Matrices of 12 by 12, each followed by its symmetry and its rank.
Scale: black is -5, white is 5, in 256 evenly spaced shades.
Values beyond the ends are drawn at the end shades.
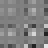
symmetric, rank one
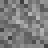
neither, full rank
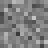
antisymmetric, full rank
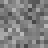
antisymmetric, full rank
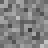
symmetric, full rank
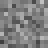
antisymmetric, full rank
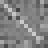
symmetric, full rank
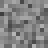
neither, full rank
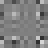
symmetric, rank one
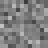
antisymmetric, full rank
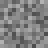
symmetric, full rank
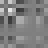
symmetric, rank one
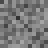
symmetric, full rank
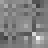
symmetric, rank two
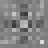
symmetric, rank two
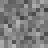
neither, full rank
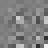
symmetric, rank two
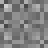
symmetric, rank two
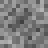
symmetric, full rank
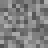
antisymmetric, full rank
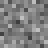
antisymmetric, full rank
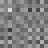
symmetric, rank two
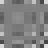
symmetric, rank one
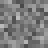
neither, full rank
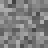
neither, full rank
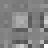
symmetric, rank two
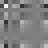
symmetric, rank one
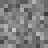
neither, full rank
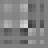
symmetric, rank one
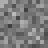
symmetric, full rank
